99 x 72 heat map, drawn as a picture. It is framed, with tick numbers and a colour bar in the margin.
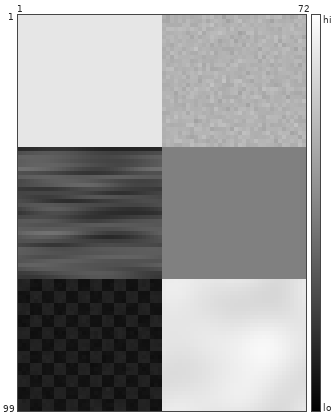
The table splits into 3 rows of 2 panels. Panel 1,1: very high, flat. Panel 1,2: high, fine-grained, faint in contrast. Panel 2,1: low, streaked across. Panel 2,2: middling, flat. Panel 3,1: very low, checkered, faint in contrast. Panel 3,2: very high, smooth, faint in contrast.
